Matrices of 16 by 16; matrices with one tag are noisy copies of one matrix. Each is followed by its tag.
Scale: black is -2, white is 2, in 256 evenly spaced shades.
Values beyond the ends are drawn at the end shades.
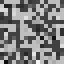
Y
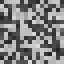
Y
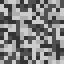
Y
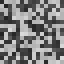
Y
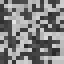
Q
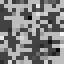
Q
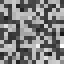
Y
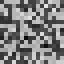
Y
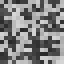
Q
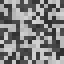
Y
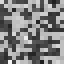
Q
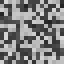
Y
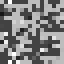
Q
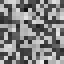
Y
